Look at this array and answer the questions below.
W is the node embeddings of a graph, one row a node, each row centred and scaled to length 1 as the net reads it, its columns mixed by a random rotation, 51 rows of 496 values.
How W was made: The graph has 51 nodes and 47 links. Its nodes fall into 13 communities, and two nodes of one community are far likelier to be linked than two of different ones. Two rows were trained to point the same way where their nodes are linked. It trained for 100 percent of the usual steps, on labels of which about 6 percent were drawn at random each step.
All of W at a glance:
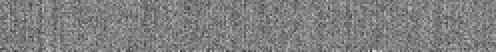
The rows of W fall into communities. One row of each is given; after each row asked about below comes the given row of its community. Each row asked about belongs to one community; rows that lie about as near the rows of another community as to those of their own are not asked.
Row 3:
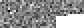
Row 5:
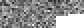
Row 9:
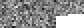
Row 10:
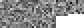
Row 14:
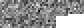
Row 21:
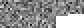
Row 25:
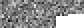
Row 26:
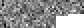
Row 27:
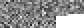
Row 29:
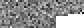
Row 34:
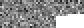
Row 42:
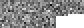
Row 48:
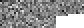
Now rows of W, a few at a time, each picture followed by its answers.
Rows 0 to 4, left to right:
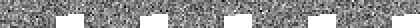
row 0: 42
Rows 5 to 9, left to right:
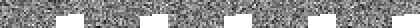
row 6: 9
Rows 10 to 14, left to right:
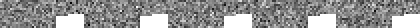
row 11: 26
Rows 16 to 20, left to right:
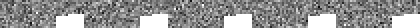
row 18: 25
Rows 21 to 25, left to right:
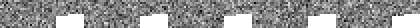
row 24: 42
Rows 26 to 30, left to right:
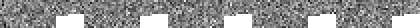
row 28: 21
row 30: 5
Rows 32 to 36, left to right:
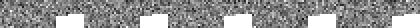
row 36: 5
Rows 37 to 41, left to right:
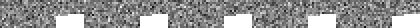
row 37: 34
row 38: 10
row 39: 48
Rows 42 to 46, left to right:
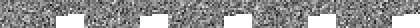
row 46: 29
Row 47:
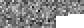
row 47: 14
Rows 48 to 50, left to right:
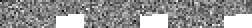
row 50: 27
